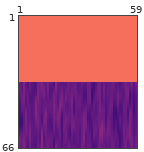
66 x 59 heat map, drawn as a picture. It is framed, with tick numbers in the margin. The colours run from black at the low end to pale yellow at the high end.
It is made of 2 by 1 panels. Panel 1,1: high, flat. Panel 2,1: low, streaked downward, faint in contrast.
